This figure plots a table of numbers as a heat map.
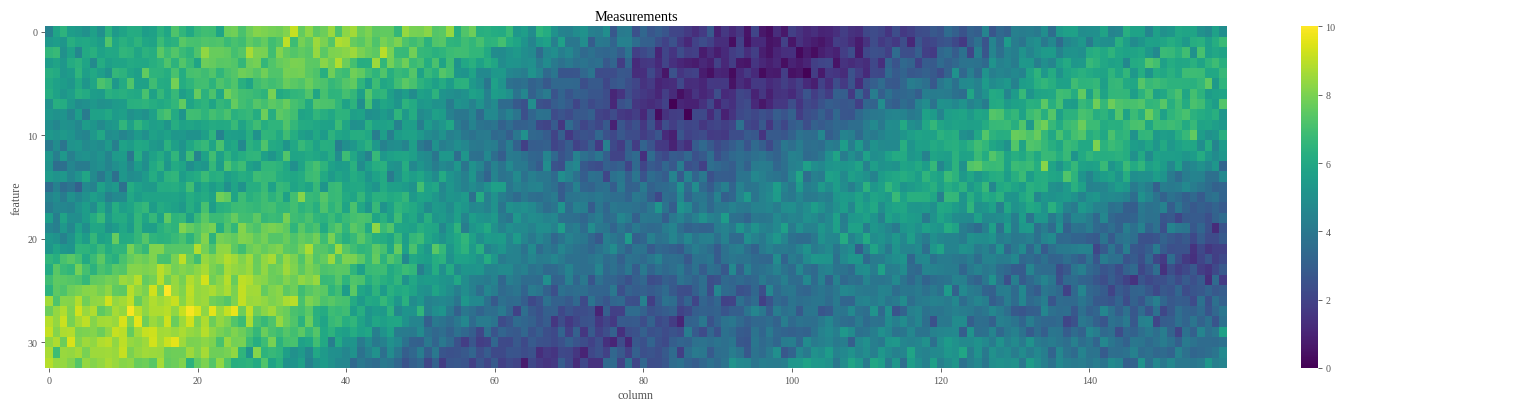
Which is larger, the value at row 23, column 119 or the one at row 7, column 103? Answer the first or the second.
the first
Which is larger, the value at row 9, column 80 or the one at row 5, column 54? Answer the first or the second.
the second
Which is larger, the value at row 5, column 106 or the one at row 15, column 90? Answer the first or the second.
the second
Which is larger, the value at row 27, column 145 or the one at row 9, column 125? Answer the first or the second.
the second
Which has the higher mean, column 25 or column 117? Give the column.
25
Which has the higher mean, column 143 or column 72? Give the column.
143
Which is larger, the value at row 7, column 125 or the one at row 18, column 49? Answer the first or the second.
the second
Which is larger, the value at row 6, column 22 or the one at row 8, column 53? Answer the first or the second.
the first
